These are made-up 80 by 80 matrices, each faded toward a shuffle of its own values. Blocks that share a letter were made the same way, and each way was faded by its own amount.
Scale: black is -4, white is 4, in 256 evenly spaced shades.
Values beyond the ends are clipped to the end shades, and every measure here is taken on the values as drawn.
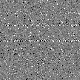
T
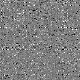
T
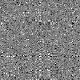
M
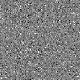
M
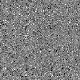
M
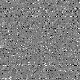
T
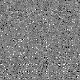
T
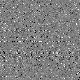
T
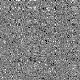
M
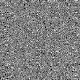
M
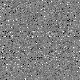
T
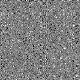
M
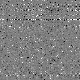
T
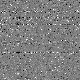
T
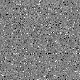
T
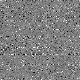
T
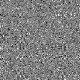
M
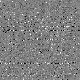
T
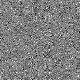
M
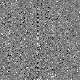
M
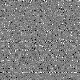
T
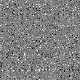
T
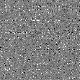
T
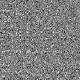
M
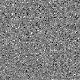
M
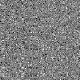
M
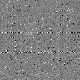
T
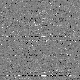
T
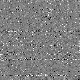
T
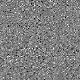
M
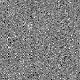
M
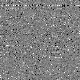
T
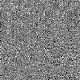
M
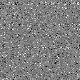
T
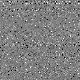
T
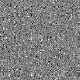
M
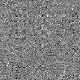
M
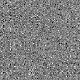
M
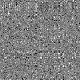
M
